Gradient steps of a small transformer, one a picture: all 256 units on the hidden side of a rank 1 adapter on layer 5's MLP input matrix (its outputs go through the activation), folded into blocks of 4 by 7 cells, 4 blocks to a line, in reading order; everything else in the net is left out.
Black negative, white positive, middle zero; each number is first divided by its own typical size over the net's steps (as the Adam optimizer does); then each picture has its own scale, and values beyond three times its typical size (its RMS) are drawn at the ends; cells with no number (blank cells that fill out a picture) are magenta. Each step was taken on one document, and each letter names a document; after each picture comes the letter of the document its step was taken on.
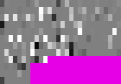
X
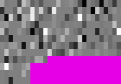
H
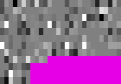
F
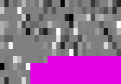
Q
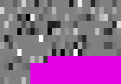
Q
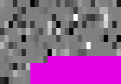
F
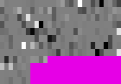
H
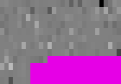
H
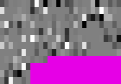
F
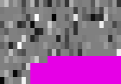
F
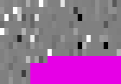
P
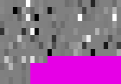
H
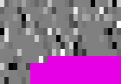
Q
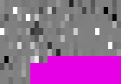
H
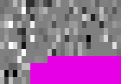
F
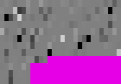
P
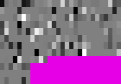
Q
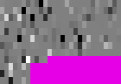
P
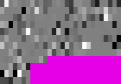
F
